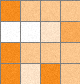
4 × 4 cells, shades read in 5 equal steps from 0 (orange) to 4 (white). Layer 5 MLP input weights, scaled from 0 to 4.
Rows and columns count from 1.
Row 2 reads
4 4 3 1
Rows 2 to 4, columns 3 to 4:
3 1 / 2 2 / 0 2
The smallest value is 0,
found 4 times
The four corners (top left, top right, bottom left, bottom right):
0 2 0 2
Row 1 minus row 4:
0 -1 2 0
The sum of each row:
6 12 6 5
